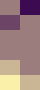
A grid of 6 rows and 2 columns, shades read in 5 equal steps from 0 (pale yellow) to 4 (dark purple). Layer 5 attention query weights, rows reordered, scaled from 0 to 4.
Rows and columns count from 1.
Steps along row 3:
same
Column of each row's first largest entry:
2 1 1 1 2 2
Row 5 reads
1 2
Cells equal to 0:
1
